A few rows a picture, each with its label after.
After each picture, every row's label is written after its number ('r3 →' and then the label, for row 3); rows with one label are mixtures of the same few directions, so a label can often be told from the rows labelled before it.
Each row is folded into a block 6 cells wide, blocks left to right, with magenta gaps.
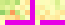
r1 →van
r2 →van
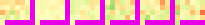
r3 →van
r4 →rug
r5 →van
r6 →rug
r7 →van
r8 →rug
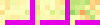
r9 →rug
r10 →rug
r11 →van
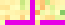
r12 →van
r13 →rug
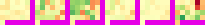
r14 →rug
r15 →rug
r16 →van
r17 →rug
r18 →rug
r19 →van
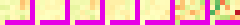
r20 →van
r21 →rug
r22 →van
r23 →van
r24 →rug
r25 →rug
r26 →rug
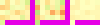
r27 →rug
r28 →rug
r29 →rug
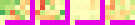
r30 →van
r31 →rug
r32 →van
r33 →rug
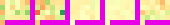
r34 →rug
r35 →rug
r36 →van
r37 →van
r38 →van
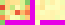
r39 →rug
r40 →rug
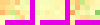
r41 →van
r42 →van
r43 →rug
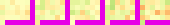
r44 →rug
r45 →rug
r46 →van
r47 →rug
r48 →rug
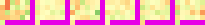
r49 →rug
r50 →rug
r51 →rug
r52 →van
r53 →rug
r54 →rug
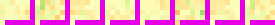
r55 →rug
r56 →rug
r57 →van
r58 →van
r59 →van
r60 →rug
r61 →van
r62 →rug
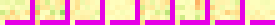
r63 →van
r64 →rug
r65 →rug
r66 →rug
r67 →rug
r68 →van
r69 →rug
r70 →van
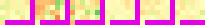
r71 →rug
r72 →van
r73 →rug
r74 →van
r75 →van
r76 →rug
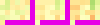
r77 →rug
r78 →van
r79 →van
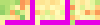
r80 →van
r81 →van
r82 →rug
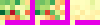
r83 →van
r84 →van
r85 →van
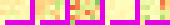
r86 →van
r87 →van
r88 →rug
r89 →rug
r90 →van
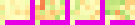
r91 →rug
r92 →rug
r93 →rug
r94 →van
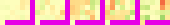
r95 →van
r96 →rug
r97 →van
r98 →rug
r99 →van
